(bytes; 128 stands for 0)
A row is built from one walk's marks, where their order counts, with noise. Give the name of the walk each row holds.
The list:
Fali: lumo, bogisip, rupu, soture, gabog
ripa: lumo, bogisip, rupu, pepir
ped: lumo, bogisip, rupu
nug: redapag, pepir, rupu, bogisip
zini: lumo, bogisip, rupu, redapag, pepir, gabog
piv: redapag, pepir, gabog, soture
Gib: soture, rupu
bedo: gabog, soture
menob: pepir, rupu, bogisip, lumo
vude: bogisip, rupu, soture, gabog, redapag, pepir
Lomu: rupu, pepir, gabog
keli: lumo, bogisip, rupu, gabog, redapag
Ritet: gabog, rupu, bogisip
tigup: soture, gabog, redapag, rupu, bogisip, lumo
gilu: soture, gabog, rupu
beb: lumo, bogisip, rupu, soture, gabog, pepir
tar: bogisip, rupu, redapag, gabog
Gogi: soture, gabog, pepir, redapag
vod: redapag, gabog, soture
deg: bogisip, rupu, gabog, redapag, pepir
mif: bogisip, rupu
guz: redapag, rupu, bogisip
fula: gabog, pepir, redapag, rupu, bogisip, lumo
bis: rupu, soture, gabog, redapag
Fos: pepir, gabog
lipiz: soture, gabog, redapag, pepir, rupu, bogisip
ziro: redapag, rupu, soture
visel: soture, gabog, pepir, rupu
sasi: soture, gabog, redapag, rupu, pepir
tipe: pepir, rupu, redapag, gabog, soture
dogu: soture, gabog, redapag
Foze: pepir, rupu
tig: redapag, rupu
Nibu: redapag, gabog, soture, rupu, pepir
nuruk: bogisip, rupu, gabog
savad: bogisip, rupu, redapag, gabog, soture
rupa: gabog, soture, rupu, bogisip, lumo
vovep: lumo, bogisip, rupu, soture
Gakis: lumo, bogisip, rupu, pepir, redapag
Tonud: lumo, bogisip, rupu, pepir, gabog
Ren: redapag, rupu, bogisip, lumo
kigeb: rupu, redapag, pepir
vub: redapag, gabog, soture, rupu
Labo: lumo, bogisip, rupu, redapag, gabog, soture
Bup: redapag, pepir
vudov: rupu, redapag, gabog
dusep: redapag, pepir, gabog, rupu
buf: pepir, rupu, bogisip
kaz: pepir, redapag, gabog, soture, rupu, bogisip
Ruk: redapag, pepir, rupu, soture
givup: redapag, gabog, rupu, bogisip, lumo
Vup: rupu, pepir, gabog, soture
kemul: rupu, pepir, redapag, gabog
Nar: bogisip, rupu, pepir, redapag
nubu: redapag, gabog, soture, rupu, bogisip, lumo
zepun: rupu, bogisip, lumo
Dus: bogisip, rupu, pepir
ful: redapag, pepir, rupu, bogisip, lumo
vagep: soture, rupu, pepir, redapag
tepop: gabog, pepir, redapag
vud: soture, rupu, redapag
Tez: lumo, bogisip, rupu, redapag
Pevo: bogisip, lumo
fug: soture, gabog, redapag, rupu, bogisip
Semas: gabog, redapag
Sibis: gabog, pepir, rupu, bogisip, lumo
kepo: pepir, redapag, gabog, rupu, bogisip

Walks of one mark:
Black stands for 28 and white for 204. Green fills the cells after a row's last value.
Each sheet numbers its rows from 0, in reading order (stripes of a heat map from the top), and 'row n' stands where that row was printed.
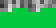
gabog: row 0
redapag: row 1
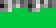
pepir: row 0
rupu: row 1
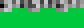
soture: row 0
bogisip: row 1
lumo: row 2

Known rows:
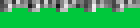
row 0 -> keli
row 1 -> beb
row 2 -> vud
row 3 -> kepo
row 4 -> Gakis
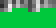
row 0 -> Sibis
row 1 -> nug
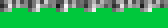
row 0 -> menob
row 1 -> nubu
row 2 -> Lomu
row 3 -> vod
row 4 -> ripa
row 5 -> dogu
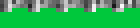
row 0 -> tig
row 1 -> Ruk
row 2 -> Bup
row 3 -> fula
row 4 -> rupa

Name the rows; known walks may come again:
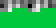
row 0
Fos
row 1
visel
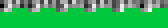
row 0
Gib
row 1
beb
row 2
Tez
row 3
Tonud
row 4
fula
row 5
Gogi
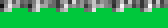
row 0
vagep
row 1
Ruk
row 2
Labo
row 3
Bup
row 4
fug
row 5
vude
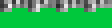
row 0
zepun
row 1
nubu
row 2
menob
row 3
Gakis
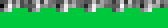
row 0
Vup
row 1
guz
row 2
tipe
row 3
Nibu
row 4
tar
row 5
dogu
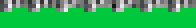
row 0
Nar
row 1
nuruk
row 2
vod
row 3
Ren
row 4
vud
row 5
zini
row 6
deg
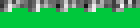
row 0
vub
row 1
kepo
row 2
Foze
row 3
sasi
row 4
mif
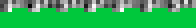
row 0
dusep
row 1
gilu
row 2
ripa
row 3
bis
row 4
piv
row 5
kigeb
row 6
vovep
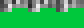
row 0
keli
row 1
tigup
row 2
nug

